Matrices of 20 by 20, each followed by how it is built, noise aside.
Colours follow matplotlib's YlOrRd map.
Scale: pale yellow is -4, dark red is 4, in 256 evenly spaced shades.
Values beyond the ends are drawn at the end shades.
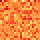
low rank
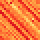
Toeplitz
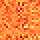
low rank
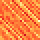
Toeplitz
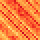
Toeplitz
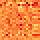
low rank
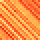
Toeplitz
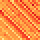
Toeplitz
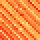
Toeplitz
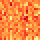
low rank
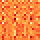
low rank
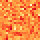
low rank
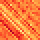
Toeplitz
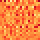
low rank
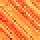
Toeplitz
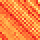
Toeplitz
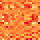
low rank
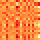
low rank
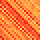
Toeplitz
